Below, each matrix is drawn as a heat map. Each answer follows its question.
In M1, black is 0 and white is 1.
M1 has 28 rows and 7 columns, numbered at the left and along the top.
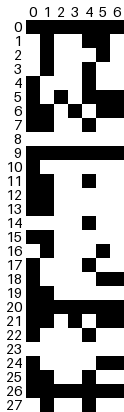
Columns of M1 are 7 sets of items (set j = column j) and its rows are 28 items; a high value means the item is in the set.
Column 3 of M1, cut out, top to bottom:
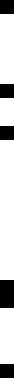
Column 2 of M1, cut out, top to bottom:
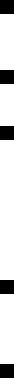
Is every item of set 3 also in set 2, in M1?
no
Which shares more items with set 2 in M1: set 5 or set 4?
set 5
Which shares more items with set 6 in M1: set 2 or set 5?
set 2
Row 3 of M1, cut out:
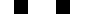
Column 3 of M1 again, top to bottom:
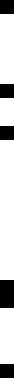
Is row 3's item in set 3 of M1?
yes
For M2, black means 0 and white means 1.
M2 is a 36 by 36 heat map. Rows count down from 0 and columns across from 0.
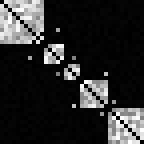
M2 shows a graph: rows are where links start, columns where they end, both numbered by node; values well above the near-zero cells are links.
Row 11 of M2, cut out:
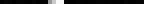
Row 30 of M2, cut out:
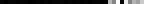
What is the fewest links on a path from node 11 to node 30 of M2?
6
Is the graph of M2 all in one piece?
yes
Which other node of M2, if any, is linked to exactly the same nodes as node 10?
node 8
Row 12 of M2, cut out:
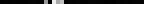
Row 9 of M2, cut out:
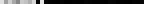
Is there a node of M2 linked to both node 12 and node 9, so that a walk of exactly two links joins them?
no
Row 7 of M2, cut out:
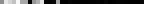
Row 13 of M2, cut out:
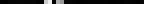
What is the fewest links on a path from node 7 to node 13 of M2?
2
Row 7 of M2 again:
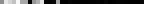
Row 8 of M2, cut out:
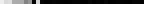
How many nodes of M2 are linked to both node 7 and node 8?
8
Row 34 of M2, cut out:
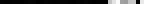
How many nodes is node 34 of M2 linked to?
8
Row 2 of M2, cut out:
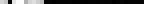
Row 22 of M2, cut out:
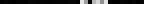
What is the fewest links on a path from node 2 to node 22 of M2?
5
